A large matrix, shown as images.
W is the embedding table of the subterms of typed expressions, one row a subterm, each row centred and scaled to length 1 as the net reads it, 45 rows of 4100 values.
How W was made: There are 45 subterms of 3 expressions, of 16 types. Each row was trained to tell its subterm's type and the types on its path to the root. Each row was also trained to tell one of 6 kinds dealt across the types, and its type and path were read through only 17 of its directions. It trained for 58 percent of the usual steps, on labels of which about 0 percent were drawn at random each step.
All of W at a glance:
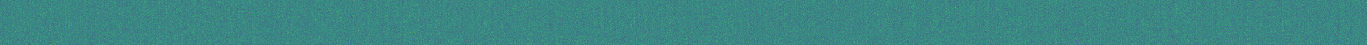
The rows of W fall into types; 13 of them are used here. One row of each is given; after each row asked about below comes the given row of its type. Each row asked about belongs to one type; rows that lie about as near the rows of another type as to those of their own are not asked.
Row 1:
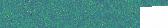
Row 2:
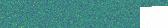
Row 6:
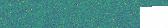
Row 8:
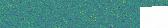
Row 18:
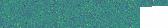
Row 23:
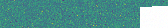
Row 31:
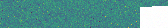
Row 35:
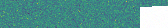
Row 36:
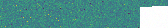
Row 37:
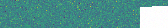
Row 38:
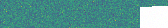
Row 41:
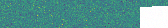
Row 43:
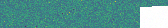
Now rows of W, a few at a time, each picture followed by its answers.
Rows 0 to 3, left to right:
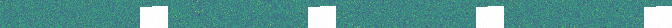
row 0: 35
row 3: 35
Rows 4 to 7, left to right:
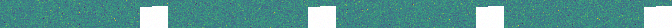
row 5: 37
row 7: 41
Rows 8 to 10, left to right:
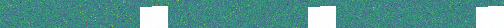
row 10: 18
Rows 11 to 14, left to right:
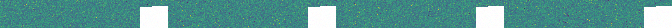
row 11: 35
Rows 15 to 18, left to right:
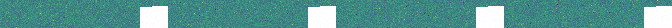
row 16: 43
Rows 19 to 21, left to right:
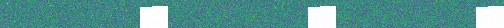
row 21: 18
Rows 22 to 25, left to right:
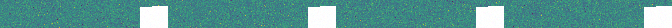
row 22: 41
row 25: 23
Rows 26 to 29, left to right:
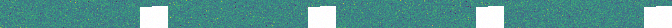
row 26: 8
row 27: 8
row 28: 23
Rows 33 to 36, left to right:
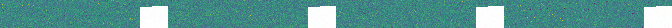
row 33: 2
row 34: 18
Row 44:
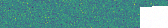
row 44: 38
